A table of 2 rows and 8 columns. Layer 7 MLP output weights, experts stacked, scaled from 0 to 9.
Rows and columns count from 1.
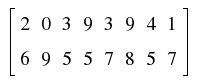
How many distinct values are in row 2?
5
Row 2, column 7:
5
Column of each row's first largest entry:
4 2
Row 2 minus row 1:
4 9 2 -4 4 -1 1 6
